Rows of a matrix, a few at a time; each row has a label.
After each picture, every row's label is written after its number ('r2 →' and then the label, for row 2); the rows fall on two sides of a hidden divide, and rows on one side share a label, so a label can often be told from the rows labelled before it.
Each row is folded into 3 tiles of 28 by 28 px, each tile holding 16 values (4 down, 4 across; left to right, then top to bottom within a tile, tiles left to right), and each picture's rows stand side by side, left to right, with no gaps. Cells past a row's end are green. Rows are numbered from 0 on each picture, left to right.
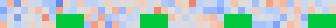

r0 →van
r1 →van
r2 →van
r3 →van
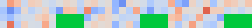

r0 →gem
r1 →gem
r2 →van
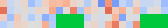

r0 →gem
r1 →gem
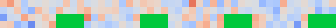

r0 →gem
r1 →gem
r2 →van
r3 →van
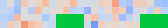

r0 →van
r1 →van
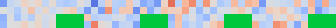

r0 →van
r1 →van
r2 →gem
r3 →van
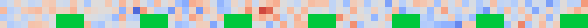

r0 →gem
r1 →van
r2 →van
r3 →gem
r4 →van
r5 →gem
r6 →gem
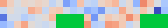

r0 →van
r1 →van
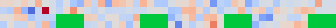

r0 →gem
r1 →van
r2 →gem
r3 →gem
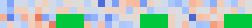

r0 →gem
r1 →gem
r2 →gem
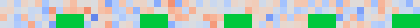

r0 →gem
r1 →gem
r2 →gem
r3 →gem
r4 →van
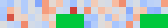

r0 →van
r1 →gem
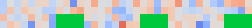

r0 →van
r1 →gem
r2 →gem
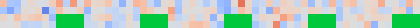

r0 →van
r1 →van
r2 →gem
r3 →van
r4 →van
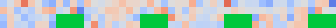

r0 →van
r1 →gem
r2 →van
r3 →gem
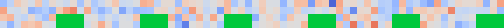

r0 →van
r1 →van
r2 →van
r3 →gem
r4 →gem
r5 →van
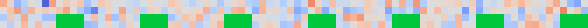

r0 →gem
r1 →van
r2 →gem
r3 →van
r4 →van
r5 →gem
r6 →van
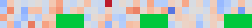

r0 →van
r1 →gem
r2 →van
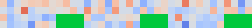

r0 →gem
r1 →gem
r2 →van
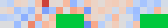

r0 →van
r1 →van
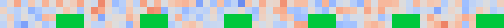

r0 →van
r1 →van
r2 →van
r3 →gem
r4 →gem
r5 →van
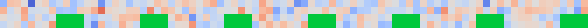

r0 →gem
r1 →gem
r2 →van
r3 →van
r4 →van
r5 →van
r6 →gem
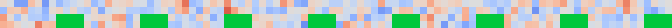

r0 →gem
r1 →van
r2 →van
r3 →van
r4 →van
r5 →van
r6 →van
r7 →gem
